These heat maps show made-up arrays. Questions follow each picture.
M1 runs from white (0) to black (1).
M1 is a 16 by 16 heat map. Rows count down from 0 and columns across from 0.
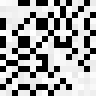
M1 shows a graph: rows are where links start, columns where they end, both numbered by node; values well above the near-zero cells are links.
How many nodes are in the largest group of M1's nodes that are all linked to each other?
8
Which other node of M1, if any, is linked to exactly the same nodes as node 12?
node 15
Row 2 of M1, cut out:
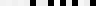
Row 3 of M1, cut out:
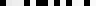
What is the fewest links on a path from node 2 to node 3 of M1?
3
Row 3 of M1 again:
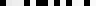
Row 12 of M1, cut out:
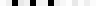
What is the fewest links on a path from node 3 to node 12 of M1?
4
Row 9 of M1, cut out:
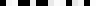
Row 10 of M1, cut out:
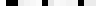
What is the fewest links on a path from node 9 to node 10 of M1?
2
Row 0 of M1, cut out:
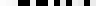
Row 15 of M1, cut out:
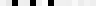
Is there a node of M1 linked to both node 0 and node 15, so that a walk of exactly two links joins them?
no
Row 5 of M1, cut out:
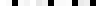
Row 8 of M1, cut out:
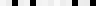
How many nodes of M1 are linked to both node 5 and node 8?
3
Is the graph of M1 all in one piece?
yes
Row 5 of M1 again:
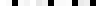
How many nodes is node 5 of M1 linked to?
4
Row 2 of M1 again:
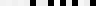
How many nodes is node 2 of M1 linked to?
5
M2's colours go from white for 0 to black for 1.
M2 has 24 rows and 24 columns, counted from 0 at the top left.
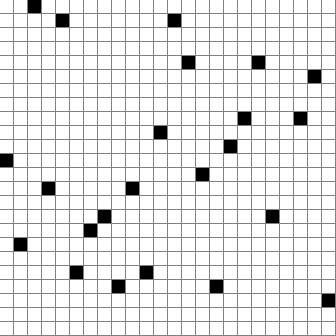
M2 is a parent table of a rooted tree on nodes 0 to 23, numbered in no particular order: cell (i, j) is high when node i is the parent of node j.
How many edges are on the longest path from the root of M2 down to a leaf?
9
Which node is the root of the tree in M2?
20
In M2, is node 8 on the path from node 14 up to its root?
yes
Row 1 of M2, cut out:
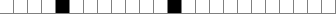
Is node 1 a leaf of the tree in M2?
no
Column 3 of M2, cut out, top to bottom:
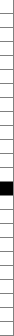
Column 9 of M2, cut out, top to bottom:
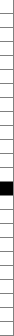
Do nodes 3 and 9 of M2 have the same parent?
yes
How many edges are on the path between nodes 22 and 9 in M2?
10
